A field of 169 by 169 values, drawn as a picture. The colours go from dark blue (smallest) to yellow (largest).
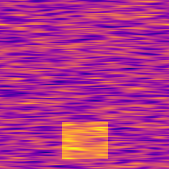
The bottom middle is the ninth with the highest average. An odd patch, higher than its surroundings, sits in the bottom middle. Streaks run across, left to right.
